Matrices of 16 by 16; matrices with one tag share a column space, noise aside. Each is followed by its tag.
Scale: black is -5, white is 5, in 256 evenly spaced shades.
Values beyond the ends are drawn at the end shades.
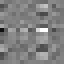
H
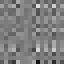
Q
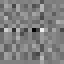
H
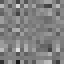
Q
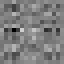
H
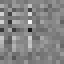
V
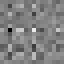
H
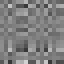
Q
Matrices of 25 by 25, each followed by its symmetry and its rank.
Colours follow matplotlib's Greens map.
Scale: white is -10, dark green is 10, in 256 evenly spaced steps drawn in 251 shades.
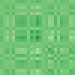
symmetric, rank two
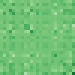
symmetric, rank three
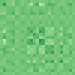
symmetric, rank three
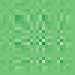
symmetric, rank two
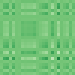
symmetric, rank one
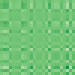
symmetric, rank one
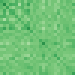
symmetric, rank five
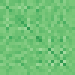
symmetric, rank five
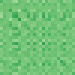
symmetric, rank three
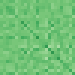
symmetric, rank five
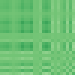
symmetric, rank one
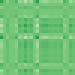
symmetric, rank one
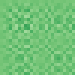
symmetric, rank two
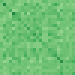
symmetric, rank five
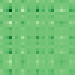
symmetric, rank one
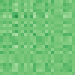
symmetric, rank two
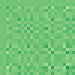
symmetric, rank two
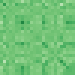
symmetric, rank three
